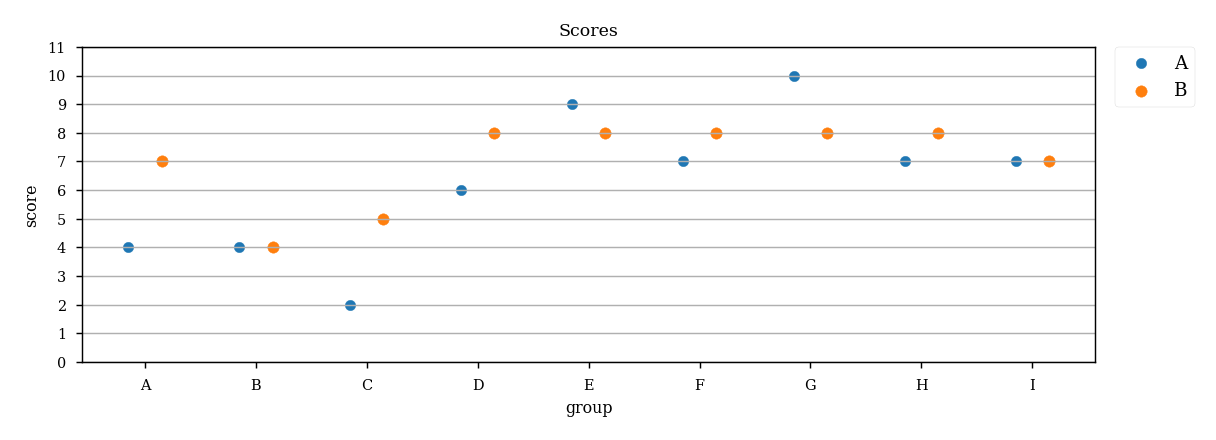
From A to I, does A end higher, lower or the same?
higher
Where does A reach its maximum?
G
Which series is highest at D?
B
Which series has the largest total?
B
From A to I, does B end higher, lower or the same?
the same
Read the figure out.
Title: Scores
x-axis: group, ticks A B C D E F G H I
y-axis: score, ticks 0 1 2 3 4 5 6 7 8 9 10 11
Legend: A, B
Values:
A: 4 4 2 6 9 7 10 7 7
B: 7 4 5 8 8 8 8 8 7
